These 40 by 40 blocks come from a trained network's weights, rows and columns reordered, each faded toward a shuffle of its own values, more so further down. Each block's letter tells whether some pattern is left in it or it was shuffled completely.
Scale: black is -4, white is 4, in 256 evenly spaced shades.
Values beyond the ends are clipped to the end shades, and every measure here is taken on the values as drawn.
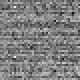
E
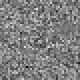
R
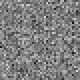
E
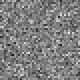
R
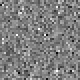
E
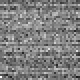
E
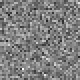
R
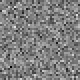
R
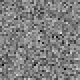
R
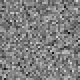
R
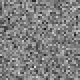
R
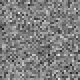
R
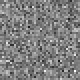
E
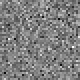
R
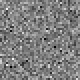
E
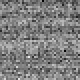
E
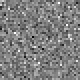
R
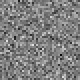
R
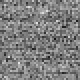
E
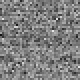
E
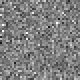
R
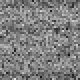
E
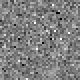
R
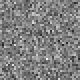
R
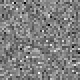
R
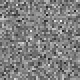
R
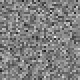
R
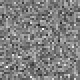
R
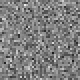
R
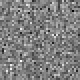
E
